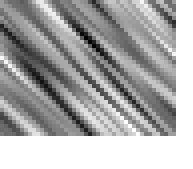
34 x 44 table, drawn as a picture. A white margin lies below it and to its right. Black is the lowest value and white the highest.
Neither half mirrors the other. The grain runs diagonally down to the right. The middle left is the ninth with the lowest average. No row or column stands out. The histogram is bell-shaped.
